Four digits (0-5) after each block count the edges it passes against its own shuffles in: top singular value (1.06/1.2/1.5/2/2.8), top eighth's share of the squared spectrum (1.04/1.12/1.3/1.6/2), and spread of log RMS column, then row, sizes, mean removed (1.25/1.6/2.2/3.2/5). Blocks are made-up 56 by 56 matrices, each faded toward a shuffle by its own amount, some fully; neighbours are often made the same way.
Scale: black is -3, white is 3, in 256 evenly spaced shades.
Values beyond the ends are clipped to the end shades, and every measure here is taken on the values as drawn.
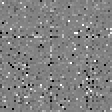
3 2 0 1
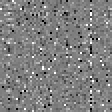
3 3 1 0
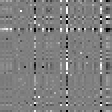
5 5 3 3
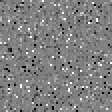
1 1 0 0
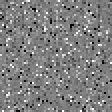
2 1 0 0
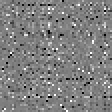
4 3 1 1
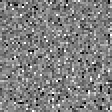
0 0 1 0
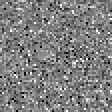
0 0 0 0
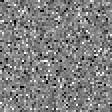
0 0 0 0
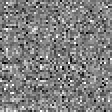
3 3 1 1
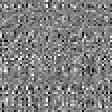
4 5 3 3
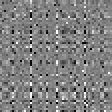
5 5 3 3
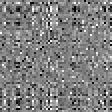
4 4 3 2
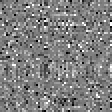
3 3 2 1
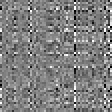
5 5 4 3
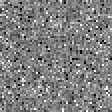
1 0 0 0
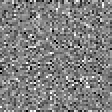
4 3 2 2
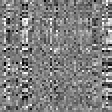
4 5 4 3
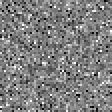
1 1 0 0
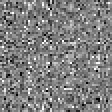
4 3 2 2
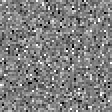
1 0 0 0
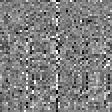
4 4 3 2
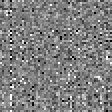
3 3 2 1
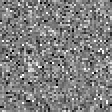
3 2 0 0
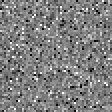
0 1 0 0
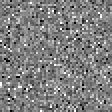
3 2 1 0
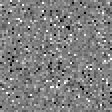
2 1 0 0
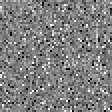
2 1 0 0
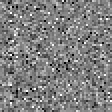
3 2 1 0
